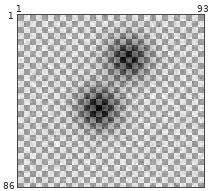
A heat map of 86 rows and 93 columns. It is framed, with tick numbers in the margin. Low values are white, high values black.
Odd rows or columns: none. Slope: none. Bumps: two. Average level on the scale: 30%.
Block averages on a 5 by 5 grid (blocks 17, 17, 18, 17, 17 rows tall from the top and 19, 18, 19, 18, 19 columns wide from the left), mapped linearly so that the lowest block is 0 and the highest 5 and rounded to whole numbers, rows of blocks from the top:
00110 | 00430 | 02500 | 01200 | 00000
